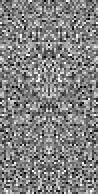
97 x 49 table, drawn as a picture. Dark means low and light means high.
No regular stripes run through it. No seam splits the table. The histogram is bell-shaped. Fine speckle covers the field. No single row or column stands out from its neighbours. It is mirror symmetric from left to right. No overall slope runs across the table.
